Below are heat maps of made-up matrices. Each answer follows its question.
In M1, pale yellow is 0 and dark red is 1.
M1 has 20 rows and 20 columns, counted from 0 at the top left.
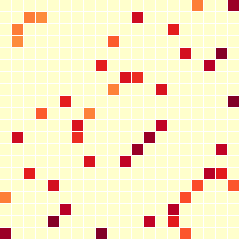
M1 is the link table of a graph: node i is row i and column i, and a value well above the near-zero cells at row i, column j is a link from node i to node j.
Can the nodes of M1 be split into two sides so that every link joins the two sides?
yes
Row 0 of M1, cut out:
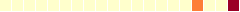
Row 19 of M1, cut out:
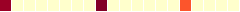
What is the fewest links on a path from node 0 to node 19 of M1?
1
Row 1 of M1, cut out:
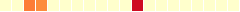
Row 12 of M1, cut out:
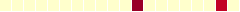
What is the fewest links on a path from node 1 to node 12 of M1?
2
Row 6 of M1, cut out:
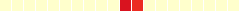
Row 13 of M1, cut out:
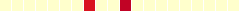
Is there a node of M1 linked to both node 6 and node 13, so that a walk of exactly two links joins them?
yes
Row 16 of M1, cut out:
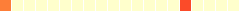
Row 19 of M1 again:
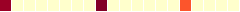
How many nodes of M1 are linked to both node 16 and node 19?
2
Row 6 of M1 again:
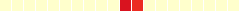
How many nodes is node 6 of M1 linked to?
2
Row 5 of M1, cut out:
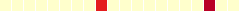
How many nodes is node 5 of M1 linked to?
2
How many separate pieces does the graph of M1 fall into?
1
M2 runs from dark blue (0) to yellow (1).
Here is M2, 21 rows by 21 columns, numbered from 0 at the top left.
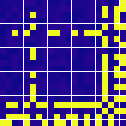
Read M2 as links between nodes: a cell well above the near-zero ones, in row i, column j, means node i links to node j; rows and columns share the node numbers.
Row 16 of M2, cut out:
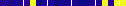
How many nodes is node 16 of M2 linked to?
4
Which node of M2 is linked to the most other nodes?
node 17
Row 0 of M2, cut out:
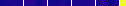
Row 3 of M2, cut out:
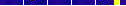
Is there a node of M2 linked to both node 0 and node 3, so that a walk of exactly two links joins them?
no
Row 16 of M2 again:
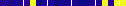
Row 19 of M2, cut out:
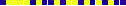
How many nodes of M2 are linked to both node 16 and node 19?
0
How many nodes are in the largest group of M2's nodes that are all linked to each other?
2
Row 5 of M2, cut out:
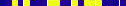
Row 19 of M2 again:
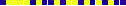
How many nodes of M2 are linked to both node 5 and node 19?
6
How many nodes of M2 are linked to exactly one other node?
4
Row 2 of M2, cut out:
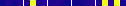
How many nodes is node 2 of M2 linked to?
3
